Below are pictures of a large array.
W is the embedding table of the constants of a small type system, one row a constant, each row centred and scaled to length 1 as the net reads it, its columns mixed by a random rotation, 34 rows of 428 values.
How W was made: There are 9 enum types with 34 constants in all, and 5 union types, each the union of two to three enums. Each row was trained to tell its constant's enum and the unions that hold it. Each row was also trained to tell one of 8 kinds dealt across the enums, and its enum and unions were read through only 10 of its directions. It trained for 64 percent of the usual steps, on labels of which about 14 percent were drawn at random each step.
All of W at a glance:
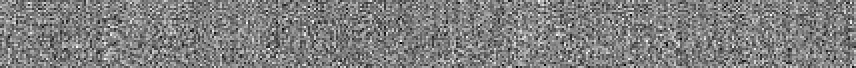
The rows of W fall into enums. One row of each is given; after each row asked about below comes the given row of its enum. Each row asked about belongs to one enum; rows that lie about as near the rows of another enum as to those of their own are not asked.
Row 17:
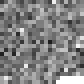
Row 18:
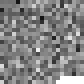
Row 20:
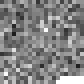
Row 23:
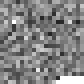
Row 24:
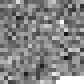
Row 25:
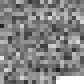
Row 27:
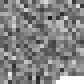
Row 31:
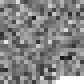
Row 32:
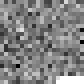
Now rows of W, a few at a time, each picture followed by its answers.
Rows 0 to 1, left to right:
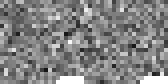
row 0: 20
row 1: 32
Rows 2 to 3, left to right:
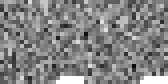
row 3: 31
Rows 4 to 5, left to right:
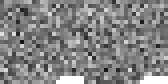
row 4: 18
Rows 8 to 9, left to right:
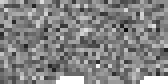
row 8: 31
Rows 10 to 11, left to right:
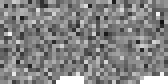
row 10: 25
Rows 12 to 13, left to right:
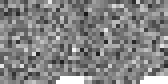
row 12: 24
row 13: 17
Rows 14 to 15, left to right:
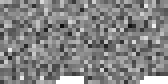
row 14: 31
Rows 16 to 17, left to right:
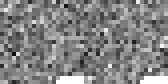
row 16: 17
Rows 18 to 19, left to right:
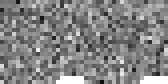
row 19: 32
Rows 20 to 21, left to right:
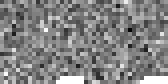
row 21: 23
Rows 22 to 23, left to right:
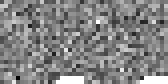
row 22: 23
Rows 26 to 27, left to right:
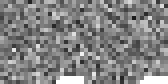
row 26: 25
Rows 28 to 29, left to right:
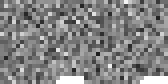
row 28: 18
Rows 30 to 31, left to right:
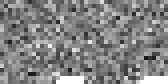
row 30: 24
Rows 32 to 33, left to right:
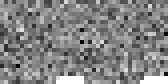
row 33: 18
